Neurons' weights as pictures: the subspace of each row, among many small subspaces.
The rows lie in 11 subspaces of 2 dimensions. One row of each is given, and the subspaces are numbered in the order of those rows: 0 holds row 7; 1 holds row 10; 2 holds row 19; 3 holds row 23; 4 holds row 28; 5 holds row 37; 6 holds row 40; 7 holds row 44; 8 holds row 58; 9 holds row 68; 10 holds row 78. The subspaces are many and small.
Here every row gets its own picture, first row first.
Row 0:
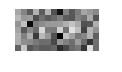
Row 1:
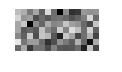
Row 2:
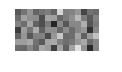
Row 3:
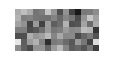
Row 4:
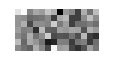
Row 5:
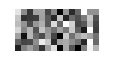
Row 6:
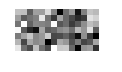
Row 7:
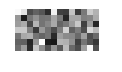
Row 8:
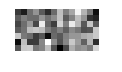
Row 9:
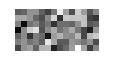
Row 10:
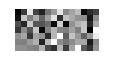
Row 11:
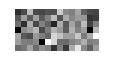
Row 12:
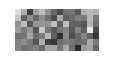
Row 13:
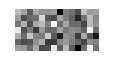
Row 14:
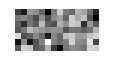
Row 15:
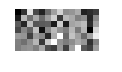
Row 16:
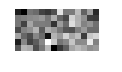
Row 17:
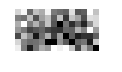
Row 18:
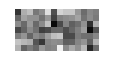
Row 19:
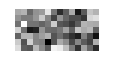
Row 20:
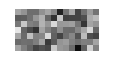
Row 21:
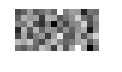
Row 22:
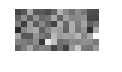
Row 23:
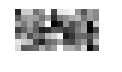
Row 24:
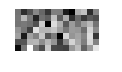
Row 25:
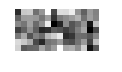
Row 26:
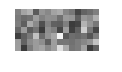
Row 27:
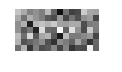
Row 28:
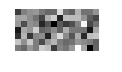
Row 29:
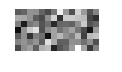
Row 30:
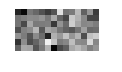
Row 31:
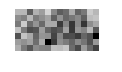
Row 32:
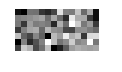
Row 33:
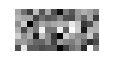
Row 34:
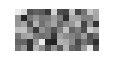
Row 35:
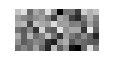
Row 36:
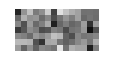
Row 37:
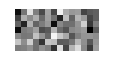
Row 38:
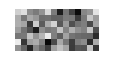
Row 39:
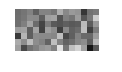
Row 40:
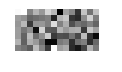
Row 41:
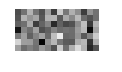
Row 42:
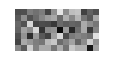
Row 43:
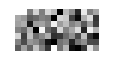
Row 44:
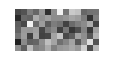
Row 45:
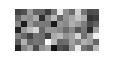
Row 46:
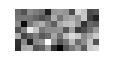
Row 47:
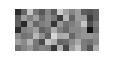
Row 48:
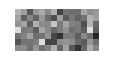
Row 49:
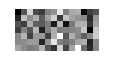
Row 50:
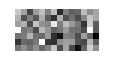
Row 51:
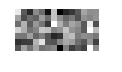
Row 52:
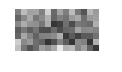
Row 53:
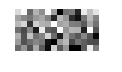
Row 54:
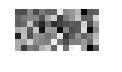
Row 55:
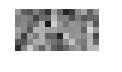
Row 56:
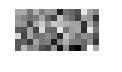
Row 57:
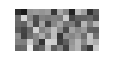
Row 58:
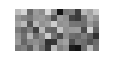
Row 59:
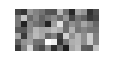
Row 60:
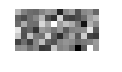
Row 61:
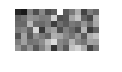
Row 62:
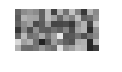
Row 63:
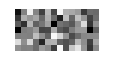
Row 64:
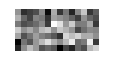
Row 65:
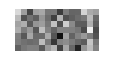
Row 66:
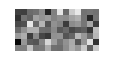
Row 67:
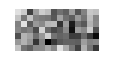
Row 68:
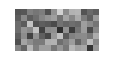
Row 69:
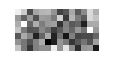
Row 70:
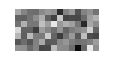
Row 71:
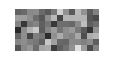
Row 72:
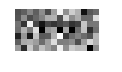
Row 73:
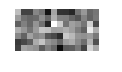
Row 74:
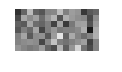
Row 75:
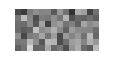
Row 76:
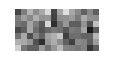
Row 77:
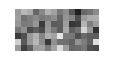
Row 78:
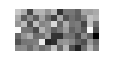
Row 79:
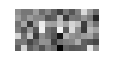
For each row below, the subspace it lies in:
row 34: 0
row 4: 6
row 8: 9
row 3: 7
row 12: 1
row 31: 10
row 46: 2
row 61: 6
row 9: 4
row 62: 10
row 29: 4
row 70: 4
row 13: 2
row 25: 3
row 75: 0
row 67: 1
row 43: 6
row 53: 8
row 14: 8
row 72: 9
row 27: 9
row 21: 2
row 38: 9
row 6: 2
